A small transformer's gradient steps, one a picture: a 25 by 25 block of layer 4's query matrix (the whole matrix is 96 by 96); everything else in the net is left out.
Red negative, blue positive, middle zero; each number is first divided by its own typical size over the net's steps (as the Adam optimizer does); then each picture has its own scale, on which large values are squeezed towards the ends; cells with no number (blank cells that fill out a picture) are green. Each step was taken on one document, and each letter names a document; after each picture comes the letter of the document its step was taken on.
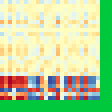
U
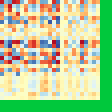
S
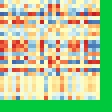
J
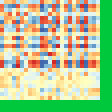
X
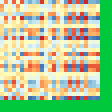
X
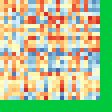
J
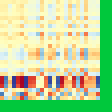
U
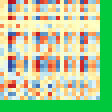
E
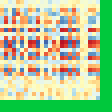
J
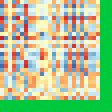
X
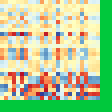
U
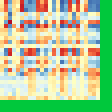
J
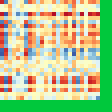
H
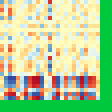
E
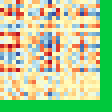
S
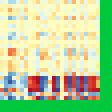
X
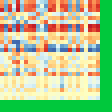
J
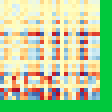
U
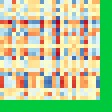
U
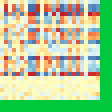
J
